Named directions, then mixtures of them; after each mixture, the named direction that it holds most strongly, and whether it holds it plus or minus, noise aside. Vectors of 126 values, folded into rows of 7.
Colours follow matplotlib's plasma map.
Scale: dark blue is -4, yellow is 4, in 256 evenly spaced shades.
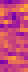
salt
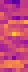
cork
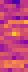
cork, plus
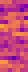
salt, minus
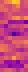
cork, minus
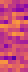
salt, minus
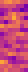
salt, minus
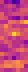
cork, plus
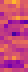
cork, minus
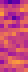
salt, plus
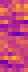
salt, plus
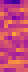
cork, plus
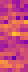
cork, plus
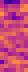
salt, plus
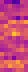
cork, plus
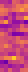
salt, plus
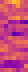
cork, minus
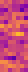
salt, minus
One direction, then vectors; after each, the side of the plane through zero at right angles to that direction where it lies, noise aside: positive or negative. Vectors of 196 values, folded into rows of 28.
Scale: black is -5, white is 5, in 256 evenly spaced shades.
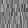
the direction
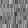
positive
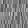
negative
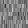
negative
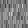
negative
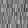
positive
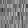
negative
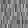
negative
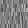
negative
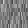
positive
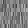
negative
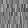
positive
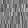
negative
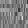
positive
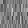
negative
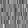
negative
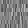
negative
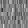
negative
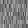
negative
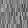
positive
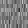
positive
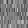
positive
